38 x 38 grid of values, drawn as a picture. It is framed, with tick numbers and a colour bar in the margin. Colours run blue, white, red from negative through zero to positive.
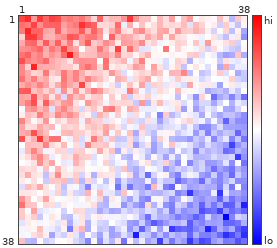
Mirror symmetry: none. Ninth with the lowest average: bottom right. Grain: fine. Histogram: bell-shaped. Stripes: none. Slope: up to the top left.
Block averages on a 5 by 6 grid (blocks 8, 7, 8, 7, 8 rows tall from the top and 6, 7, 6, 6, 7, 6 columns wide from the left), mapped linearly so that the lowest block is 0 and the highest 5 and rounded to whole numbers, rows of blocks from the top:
554332 / 443322 / 433221 / 332211 / 322100
